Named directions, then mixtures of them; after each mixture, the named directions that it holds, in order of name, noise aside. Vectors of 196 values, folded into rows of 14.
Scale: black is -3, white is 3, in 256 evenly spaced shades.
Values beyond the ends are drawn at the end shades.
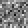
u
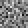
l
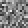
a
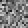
a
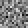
l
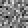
a, l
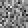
l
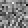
a, u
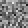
a, u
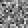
a, l, u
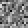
a, u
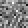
a, l, u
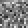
l, u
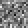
u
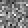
a, u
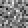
a, l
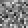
l, u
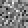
a, l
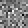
a, l, u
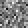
a, l, u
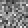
a, u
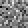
a, l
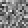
a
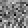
a, u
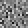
a, l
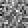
a, l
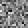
a, l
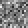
u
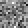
a, u
